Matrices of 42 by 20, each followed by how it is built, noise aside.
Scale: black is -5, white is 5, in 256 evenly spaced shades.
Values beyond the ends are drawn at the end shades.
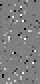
sparse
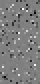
sparse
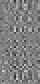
low rank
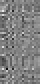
low rank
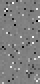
sparse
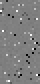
sparse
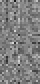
low rank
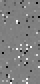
sparse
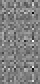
low rank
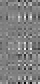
low rank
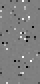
sparse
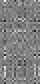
low rank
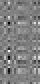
low rank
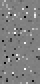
sparse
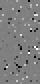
sparse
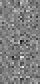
low rank
